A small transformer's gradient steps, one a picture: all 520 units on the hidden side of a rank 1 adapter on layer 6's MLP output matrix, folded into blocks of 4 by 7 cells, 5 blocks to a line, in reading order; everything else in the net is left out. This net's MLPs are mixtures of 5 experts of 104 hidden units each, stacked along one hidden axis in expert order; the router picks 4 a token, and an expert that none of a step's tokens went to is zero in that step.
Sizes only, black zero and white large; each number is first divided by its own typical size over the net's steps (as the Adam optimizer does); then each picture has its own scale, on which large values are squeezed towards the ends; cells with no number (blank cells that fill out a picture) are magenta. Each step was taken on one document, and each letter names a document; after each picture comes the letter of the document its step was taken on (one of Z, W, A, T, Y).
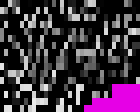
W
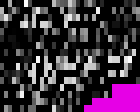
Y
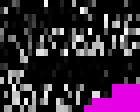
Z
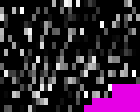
W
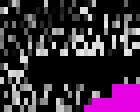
Z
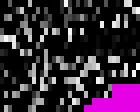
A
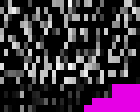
Y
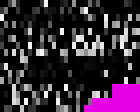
Z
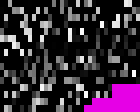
W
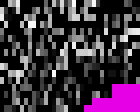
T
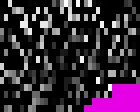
W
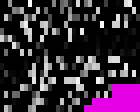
A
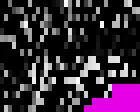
A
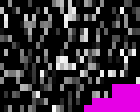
Y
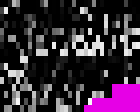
Z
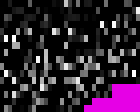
W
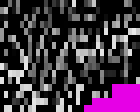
T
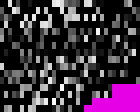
Y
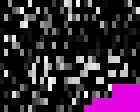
A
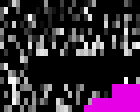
Z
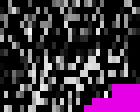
Y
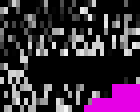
Z
